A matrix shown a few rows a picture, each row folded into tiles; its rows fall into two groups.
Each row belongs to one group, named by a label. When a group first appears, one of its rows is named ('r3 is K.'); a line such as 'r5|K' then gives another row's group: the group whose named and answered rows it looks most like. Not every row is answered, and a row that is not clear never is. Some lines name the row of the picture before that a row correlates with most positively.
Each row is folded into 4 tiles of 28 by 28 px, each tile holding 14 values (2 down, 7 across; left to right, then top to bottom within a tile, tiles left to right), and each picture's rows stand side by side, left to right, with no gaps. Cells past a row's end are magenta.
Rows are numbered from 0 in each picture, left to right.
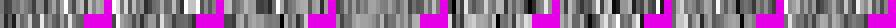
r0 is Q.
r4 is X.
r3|X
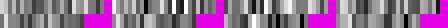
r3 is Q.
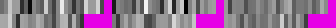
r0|Q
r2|Q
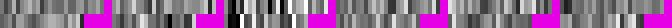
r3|Q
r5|Q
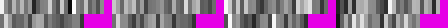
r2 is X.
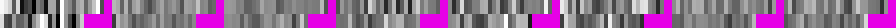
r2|Q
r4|Q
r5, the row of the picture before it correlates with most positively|2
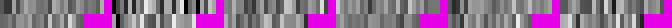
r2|Q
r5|Q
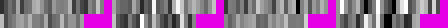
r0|X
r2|X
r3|Q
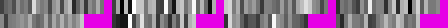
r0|X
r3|X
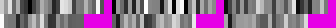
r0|Q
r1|X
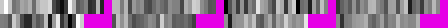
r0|Q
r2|X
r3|X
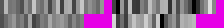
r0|X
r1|X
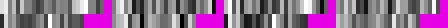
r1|Q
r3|Q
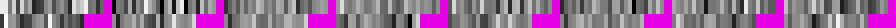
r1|X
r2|X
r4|X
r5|X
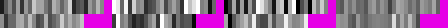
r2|X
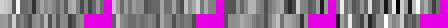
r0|Q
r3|X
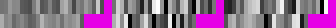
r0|Q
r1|Q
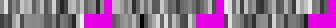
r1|Q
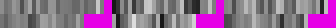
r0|Q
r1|X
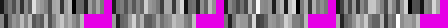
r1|X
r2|X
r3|X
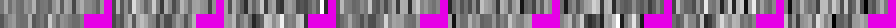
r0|X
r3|X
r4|X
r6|X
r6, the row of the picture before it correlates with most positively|2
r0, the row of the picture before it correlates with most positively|2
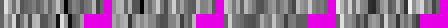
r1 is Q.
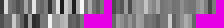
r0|X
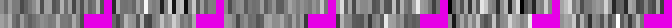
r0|Q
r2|Q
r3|X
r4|X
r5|Q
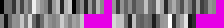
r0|X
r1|Q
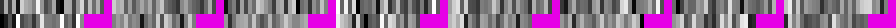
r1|Q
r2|X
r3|Q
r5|Q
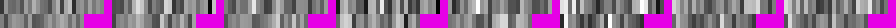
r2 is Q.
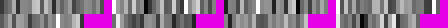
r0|Q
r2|X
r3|Q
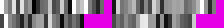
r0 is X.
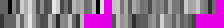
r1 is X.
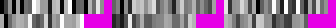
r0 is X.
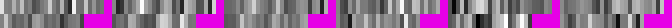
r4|Q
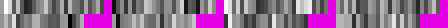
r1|X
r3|Q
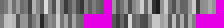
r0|Q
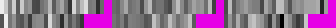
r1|Q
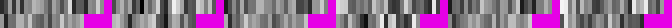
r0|X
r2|X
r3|Q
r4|X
